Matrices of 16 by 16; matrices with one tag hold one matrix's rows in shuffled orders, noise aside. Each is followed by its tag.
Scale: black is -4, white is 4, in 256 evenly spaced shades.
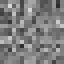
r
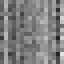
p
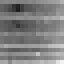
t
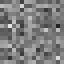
r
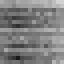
t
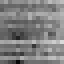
t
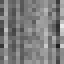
p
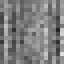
p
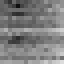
t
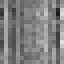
p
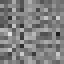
r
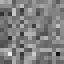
r
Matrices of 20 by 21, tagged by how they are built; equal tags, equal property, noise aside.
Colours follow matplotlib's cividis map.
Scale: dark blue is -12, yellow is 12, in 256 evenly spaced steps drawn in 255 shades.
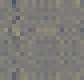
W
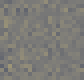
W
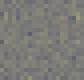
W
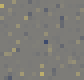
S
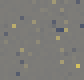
S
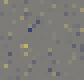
S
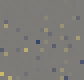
S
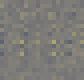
W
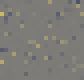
S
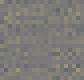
W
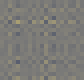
W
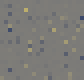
S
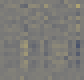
W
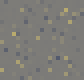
S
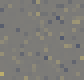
S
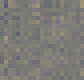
W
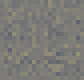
W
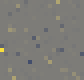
S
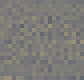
W
